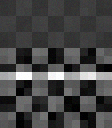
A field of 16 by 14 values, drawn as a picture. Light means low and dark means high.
The top part is calmer, up to a seam about 40% of the way down. Most values sit high, with a long tail of low ones. Row 10 differs from the rows beside it.
